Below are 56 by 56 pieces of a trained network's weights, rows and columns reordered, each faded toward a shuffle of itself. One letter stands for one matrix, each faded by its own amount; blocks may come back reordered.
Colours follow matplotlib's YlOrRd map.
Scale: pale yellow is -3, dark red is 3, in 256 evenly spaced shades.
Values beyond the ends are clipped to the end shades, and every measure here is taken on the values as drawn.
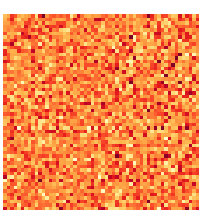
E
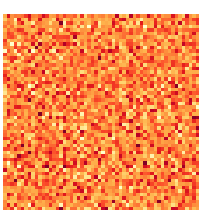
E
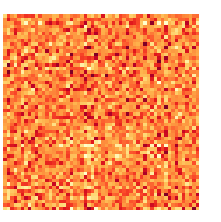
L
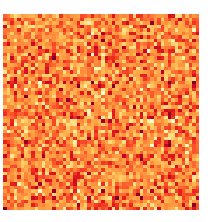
E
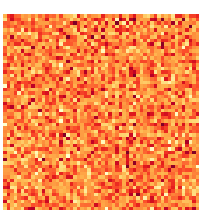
E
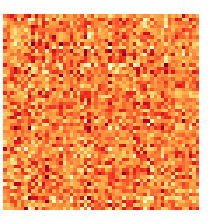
L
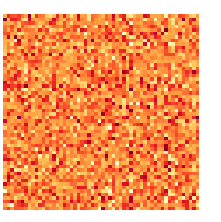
E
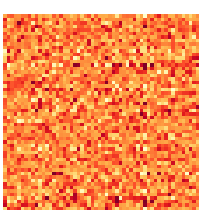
L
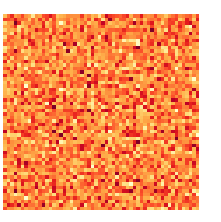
E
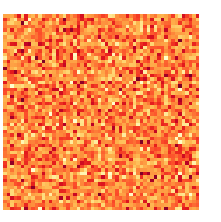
E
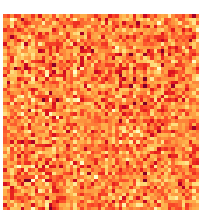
E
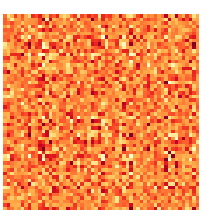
L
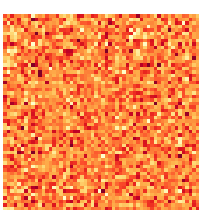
E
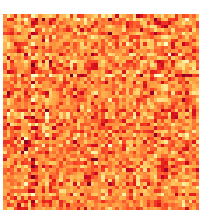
L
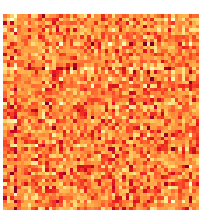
L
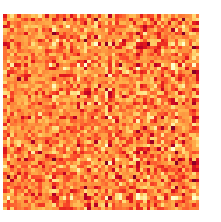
L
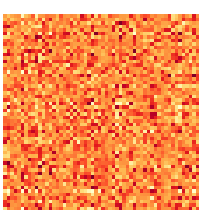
L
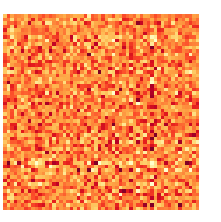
L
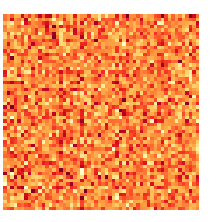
E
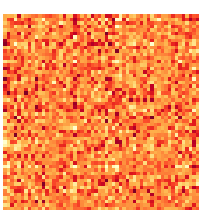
L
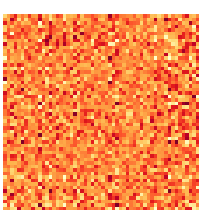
L
